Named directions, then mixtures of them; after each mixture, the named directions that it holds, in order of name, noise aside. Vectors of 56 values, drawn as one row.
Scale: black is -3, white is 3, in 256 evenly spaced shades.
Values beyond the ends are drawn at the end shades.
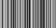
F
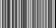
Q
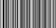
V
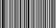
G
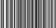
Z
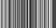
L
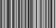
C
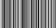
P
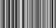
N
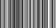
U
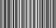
G, Z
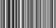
C, N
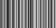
C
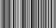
P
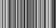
G, L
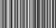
C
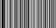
G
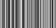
N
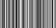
N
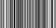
U, Z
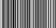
F, P, V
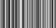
N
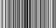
F, L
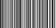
G, P, U
